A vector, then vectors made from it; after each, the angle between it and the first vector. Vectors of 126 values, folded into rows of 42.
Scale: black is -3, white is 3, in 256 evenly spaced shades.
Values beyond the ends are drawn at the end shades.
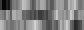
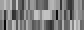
partly opposed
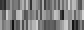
partly aligned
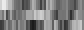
nearly opposite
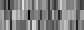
partly aligned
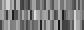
partly opposed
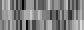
partly opposed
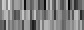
partly opposed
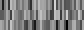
orthogonal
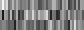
partly opposed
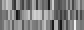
partly opposed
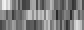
nearly opposite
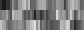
nearly parallel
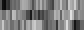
nearly parallel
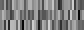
orthogonal
